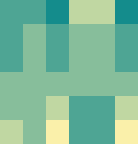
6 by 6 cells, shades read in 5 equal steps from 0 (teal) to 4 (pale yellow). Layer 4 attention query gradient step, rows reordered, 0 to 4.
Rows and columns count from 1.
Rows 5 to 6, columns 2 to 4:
2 3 1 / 2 4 1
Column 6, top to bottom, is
0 1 1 2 3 4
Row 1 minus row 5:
-1 -1 -3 2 2 -3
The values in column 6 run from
0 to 4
